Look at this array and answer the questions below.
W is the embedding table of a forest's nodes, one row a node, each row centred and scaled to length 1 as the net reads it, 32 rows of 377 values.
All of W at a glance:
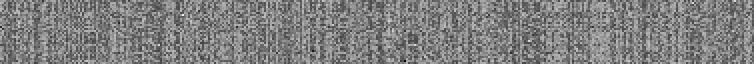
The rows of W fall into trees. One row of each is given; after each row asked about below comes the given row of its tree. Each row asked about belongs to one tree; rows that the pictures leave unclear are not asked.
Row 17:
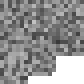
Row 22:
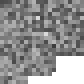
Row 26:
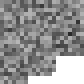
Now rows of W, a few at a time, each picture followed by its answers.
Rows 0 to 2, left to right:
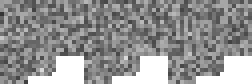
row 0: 26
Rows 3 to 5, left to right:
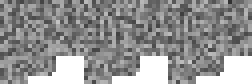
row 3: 17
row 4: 17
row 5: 17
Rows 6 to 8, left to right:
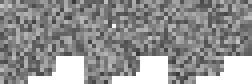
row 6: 26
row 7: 22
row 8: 26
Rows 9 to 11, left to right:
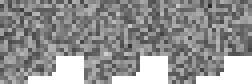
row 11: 26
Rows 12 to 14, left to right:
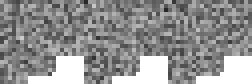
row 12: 17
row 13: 26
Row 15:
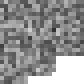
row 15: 22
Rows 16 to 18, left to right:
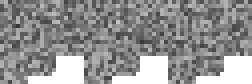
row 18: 17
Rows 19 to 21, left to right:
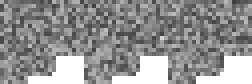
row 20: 17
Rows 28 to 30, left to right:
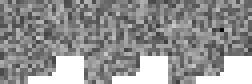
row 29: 17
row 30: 22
